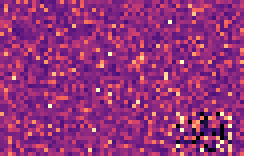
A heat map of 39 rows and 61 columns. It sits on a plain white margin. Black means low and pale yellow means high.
Grain: fine. Slope: none. Odd rows or columns: none. Roughest part: bottom right. Odd patch: rougher, in the bottom right. Histogram: skewed, a long tail of high values. Stripes: none.
